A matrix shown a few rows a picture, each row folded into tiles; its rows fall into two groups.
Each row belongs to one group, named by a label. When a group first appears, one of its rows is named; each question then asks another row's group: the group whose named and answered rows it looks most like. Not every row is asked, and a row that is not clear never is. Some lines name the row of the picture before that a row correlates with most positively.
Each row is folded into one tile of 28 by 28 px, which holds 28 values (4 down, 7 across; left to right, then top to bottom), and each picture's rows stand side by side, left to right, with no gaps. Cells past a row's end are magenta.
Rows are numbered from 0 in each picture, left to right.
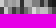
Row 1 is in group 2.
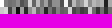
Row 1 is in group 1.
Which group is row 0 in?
1
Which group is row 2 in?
1
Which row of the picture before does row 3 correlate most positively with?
0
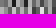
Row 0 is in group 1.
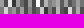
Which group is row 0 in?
1
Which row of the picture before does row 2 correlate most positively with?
1
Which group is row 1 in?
1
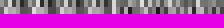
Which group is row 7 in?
1
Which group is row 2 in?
2
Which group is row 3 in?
2
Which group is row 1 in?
2
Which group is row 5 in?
1
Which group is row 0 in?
2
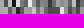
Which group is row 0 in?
1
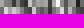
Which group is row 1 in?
2
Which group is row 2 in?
2
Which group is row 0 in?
2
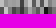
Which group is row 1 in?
1
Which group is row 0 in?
2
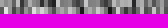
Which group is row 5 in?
1
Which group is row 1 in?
2
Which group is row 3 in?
2
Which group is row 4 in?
2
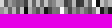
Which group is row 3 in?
1
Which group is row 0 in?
1
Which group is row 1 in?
1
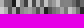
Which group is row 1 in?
1
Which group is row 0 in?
1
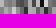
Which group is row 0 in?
2
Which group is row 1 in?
1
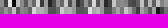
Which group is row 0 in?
1
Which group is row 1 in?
2
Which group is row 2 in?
2
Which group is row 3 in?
2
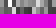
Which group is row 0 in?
1
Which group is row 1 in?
2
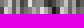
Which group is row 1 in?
2
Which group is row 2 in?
2
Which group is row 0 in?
2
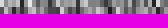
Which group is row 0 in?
2
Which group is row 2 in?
2
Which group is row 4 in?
2
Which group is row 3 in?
2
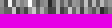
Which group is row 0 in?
1
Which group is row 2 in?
1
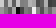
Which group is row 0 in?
1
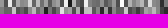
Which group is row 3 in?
1
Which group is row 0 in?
1
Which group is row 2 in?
1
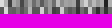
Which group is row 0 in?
2
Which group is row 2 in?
2
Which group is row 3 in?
2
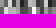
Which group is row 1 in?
2
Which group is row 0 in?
2
